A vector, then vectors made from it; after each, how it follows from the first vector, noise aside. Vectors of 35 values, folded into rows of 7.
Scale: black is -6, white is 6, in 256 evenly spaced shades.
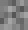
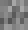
sign-scrambled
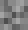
reversed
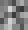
scaled up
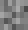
reversed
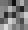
scaled up
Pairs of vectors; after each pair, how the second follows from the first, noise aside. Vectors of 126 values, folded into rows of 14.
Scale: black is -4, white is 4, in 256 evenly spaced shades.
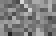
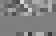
partly zeroed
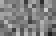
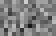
wrapped around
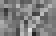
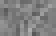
shrunk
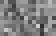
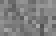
shrunk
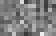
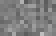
shrunk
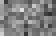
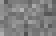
shrunk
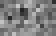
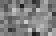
wrapped around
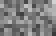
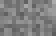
shrunk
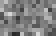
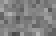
shrunk
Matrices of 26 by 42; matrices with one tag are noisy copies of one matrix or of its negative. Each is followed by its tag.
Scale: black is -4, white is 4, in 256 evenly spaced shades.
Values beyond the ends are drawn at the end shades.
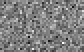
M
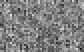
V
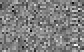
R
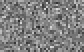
M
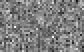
V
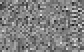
R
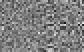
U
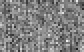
V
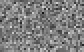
M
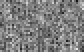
V
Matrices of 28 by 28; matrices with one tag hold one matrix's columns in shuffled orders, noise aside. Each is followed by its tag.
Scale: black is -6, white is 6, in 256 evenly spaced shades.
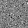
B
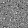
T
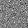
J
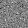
T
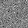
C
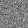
T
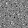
B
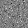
J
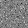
J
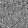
T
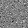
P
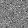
C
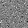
P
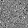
J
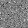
T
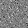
J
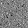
B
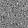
B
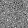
T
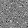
P
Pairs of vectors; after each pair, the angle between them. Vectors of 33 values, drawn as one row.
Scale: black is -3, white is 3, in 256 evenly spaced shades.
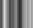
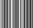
partly opposed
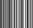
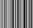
nearly opposite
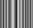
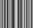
nearly opposite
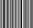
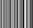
orthogonal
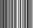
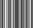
partly opposed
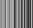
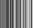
nearly opposite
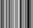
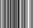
nearly opposite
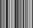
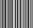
orthogonal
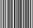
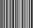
nearly opposite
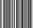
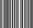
partly aligned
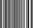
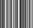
partly opposed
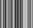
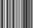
nearly opposite
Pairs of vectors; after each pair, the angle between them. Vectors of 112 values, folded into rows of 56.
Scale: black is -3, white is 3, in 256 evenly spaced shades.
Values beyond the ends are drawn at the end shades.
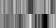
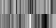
nearly parallel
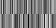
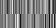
partly opposed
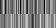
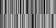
nearly parallel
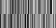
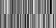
nearly parallel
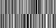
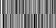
orthogonal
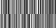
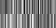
partly aligned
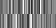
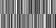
partly aligned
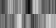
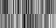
partly aligned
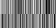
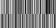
nearly parallel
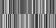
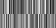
nearly parallel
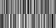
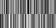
nearly parallel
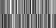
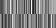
nearly parallel
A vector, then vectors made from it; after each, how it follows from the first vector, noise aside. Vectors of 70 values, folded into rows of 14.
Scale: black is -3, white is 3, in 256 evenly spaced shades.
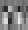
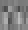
shrunk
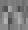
shrunk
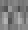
shrunk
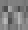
shrunk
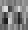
negated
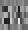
sign-scrambled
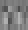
shrunk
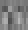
shrunk
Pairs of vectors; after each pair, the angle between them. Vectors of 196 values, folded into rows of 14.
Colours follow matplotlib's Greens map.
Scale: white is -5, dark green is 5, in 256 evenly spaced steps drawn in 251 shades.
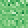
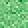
partly opposed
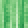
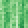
nearly parallel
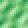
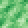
nearly parallel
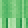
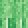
nearly opposite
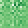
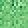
nearly opposite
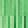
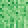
partly opposed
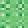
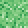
partly aligned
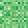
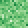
orthogonal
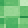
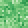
partly opposed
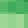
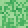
orthogonal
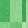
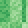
nearly parallel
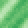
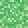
orthogonal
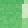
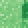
nearly opposite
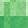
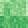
nearly parallel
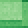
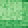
nearly parallel
